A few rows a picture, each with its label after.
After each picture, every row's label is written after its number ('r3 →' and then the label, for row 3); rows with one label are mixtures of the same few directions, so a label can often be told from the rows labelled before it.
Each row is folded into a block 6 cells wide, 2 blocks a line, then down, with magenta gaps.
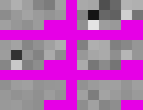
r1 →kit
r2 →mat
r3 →mat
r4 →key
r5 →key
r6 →mat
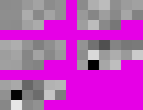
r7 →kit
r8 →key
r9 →kit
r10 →key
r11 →mat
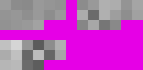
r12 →key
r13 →mat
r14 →kit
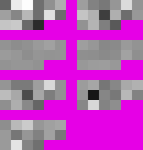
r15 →key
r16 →kit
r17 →kit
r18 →mat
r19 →kit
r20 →mat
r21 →key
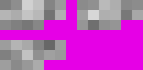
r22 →mat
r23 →mat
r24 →kit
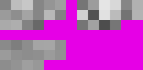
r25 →key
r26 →mat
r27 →kit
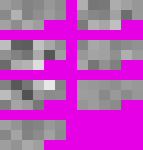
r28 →mat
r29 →key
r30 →key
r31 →key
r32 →kit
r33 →kit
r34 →mat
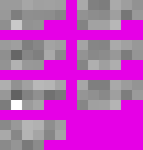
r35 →key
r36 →key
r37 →mat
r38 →key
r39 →key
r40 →key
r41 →mat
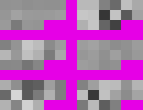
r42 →key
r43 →kit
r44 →mat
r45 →kit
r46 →mat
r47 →mat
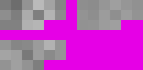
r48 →kit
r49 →kit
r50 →kit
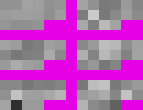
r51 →mat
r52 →mat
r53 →mat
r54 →mat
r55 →key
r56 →key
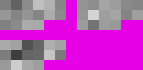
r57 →kit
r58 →mat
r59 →mat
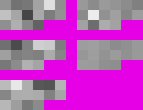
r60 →kit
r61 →mat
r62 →kit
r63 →kit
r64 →kit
